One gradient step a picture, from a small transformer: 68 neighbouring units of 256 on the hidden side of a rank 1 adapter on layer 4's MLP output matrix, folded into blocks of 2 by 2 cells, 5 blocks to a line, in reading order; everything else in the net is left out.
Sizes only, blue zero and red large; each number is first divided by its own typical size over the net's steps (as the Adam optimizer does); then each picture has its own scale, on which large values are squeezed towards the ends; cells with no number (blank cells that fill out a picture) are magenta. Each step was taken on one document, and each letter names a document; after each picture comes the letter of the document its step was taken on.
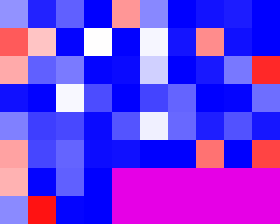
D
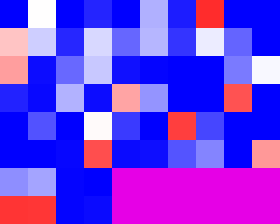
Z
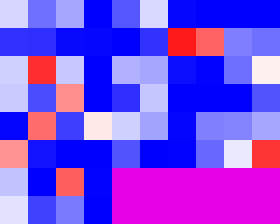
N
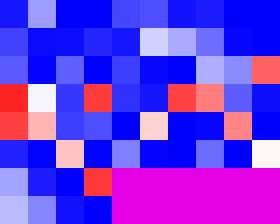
D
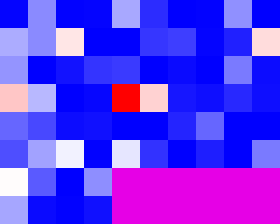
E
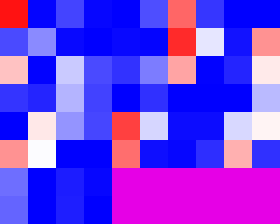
N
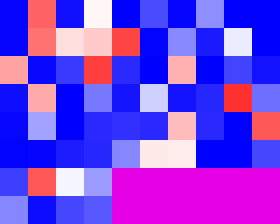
Z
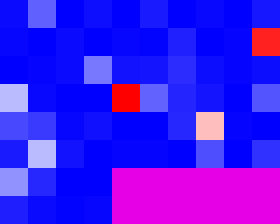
E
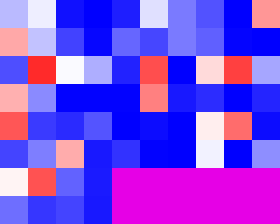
D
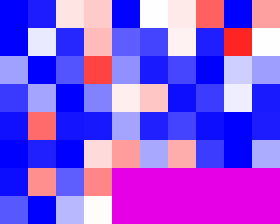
Z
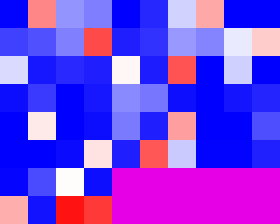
Z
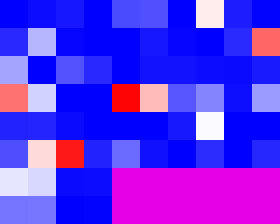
E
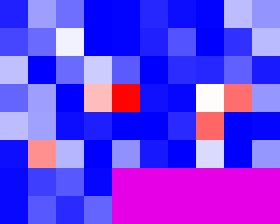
E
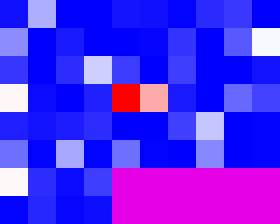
E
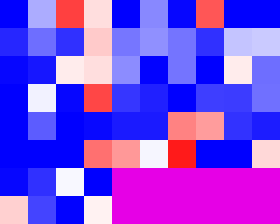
Z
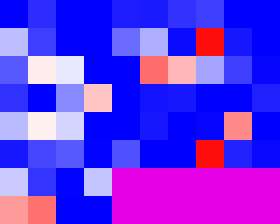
D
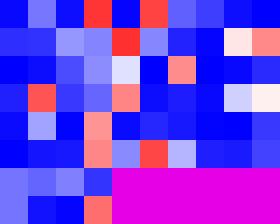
Z
